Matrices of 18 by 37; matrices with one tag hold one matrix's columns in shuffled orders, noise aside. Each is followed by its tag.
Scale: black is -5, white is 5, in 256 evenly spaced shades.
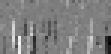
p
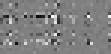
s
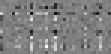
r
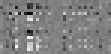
r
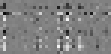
r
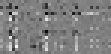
r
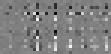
r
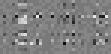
s
